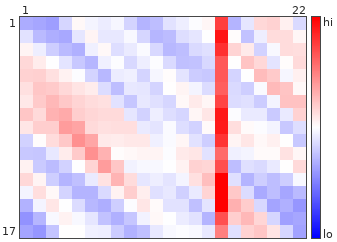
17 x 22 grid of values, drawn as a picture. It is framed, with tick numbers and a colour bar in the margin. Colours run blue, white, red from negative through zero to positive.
On average the colour sits 50% of the way up the scale. The values are skewed, with a long tail toward high values. Column 16 differs from the columns beside it.
